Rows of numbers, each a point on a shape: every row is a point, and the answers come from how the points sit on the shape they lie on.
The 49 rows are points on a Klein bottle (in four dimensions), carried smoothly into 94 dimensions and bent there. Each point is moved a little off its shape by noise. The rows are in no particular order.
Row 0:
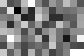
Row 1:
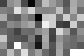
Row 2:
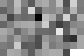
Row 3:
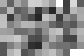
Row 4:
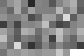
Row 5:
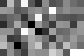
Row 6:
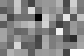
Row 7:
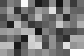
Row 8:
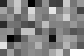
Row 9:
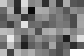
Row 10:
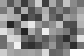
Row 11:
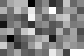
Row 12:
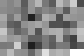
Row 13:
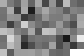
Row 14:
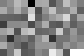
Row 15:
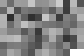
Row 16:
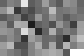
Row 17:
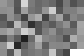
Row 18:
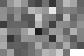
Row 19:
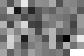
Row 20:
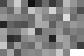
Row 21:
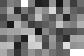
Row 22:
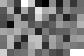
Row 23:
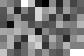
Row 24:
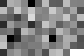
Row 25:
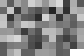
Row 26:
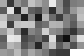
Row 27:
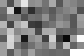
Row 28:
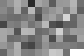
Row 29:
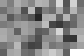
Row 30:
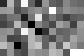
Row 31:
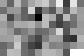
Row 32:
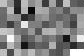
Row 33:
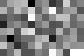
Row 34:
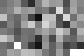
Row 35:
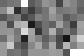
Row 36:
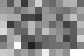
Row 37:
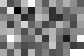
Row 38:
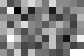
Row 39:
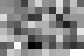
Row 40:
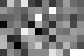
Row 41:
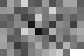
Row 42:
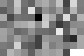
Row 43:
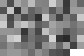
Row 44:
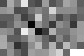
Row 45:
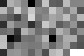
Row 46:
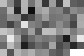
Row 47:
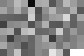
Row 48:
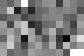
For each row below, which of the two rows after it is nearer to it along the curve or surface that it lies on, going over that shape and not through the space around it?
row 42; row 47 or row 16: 47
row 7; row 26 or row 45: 26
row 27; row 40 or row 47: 40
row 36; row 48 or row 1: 48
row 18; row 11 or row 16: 16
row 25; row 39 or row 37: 39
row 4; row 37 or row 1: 1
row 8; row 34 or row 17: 34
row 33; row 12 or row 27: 12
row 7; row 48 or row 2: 48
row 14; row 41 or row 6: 6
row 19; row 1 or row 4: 4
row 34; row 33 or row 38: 33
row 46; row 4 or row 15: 15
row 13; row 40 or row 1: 40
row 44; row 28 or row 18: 18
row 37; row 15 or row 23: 23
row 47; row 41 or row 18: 18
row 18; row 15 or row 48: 48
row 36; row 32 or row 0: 32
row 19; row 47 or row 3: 3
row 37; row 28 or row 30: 30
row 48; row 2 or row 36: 36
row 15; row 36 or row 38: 36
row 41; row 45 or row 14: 14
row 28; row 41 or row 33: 33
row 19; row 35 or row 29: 35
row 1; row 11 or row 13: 11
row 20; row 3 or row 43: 3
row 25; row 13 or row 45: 13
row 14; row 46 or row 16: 16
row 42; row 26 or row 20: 20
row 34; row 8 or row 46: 8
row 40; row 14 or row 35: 35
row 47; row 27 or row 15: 15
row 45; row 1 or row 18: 1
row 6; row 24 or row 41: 24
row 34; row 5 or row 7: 5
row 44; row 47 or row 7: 7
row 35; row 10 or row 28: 10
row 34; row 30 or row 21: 30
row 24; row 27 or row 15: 15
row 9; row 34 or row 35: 35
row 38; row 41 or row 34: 41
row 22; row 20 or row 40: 40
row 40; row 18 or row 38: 18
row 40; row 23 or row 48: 48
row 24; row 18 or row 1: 1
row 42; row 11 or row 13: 11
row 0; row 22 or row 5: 22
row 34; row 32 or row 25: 25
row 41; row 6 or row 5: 5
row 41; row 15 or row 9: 9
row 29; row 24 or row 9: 24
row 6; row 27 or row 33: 33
